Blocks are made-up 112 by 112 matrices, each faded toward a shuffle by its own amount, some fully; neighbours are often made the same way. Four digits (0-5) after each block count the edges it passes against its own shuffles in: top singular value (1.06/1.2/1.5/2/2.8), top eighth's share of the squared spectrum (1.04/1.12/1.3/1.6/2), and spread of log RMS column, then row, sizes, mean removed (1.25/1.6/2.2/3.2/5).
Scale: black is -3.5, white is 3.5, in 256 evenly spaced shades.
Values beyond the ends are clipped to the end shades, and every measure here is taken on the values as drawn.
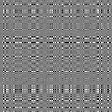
5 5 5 5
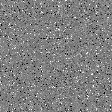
3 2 1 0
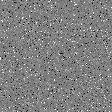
0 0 0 0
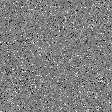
0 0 0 0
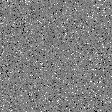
0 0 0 0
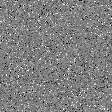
0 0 0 0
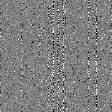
3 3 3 0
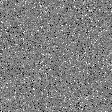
0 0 0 0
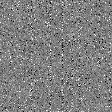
1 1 2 0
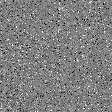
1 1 1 0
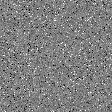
0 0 0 0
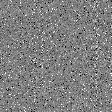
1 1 2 0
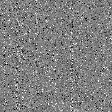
1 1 2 0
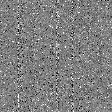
2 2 3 0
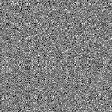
4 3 2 2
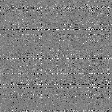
3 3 2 3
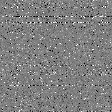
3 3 2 2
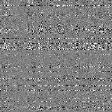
2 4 3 4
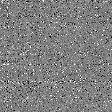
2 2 1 2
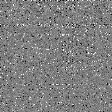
2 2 2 2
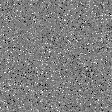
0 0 0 1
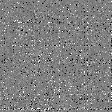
2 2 2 2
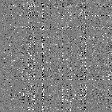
2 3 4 3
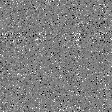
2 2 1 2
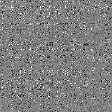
2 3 3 3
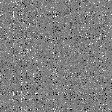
2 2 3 2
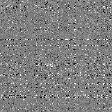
2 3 3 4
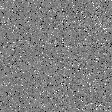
1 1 1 1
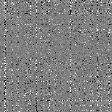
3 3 3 3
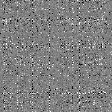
2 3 3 3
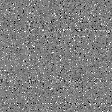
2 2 2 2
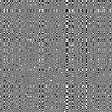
5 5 4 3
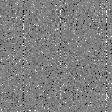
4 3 2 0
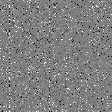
4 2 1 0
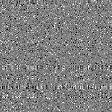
5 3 2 2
